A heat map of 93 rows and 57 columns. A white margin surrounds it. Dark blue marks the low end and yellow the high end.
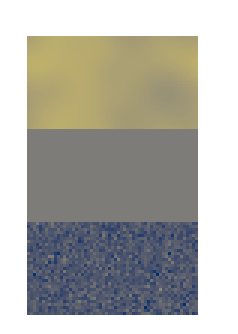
The table splits into 3 rows of 1 panel. Panel 1,1: high, smooth, faint in contrast. Panel 2,1: middling, flat. Panel 3,1: low, fine-grained.
